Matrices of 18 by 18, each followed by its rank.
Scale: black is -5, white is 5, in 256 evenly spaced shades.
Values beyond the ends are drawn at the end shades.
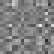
three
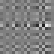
one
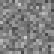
full rank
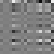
one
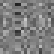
three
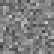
full rank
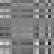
one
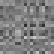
three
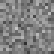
full rank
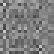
three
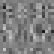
three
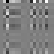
one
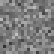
full rank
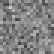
full rank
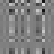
one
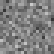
full rank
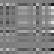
one
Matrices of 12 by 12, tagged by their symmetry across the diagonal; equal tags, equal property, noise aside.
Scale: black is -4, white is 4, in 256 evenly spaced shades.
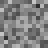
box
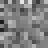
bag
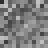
box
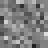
bag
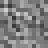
bag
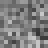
bag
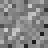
box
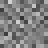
bag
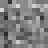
bag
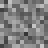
bag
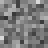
box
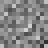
box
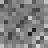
box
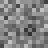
box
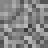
box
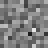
bag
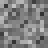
box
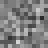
bag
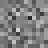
bag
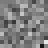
bag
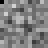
box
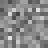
box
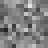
bag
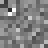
box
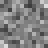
box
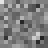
box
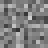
bag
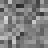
bag
